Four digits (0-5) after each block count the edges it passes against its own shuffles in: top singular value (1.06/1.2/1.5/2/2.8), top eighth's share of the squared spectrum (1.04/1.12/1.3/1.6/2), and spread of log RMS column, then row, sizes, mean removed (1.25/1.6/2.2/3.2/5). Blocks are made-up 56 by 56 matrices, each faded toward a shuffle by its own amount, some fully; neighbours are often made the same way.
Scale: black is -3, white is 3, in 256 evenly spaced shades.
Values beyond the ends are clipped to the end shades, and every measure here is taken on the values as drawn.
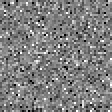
0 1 0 1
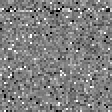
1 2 0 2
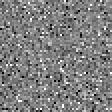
0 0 0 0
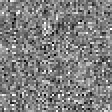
3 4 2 2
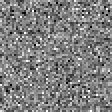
0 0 0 0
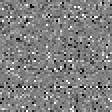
3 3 1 2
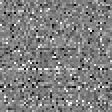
3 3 0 1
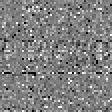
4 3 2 2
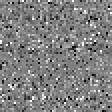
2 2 0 1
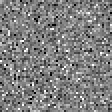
0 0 0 0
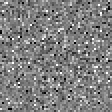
1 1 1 0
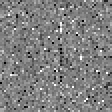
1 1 0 0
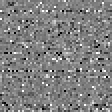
2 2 0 3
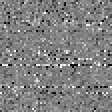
2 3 0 3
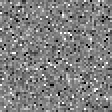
0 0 0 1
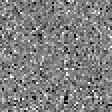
3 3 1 1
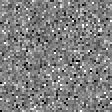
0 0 0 0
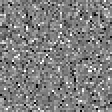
2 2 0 0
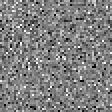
3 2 0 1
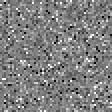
0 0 0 0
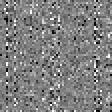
4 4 3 1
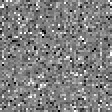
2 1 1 0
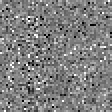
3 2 1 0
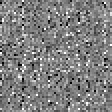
3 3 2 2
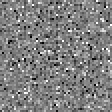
2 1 0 0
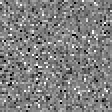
1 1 1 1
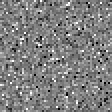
2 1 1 0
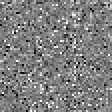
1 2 0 0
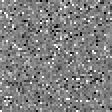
0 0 0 0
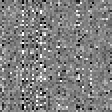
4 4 3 0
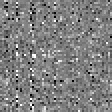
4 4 3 1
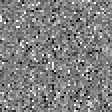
2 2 1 0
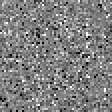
2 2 2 1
